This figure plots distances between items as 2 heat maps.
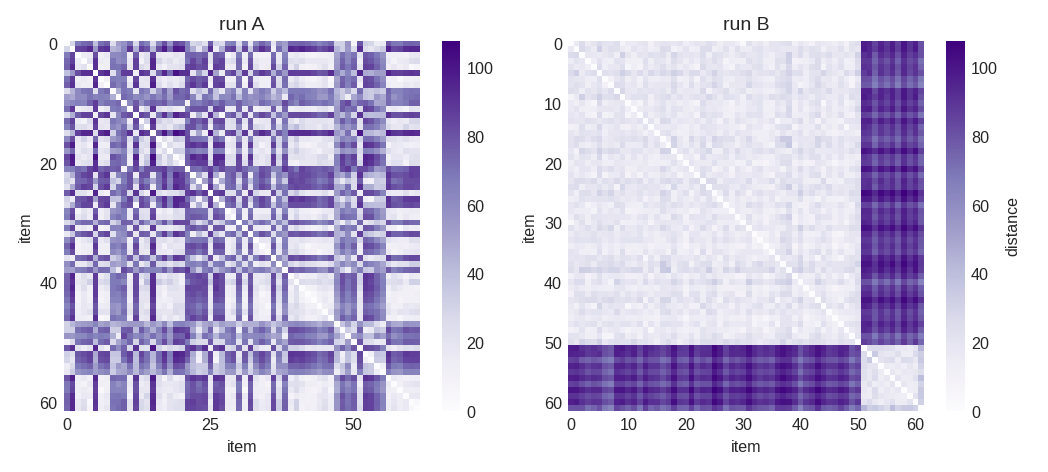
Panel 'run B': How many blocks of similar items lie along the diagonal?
2
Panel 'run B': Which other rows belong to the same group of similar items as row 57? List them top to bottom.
51, 52, 53, 54, 55, 56, 58, 59, 60, 61
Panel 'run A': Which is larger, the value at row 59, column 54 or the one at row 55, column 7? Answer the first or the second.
the first
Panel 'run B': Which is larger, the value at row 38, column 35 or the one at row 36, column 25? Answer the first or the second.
the first
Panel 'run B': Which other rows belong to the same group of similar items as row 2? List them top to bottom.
0, 1, 3, 4, 5, 6, 7, 8, 9, 10, 11, 12, 13, 14, 15, 16, 17, 18, 19, 20, 21, 22, 23, 24, 25, 26, 27, 28, 29, 30, 31, 32, 33, 34, 35, 36, 37, 38, 39, 40, 41, 42, 43, 44, 45, 46, 47, 48, 49, 50
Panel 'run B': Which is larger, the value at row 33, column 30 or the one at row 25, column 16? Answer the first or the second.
the second
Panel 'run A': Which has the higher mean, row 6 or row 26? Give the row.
26
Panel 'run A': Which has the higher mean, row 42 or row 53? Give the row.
53
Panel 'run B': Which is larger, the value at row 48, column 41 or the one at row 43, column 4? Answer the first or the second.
the second
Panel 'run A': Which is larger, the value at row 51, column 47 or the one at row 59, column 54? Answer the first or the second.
the second
